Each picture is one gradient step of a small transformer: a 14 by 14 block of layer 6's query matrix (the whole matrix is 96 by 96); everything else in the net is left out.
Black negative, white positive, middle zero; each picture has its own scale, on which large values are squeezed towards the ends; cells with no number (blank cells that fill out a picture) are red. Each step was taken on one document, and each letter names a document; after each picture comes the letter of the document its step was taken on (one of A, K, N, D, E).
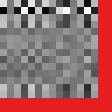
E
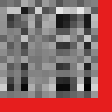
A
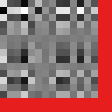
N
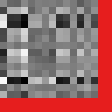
N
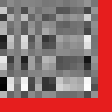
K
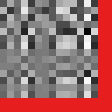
A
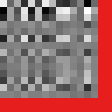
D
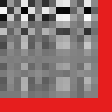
D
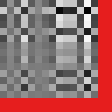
A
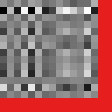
E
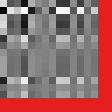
N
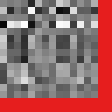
N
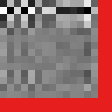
E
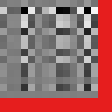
A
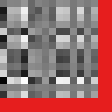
N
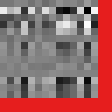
A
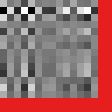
E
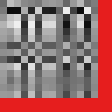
E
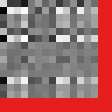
N
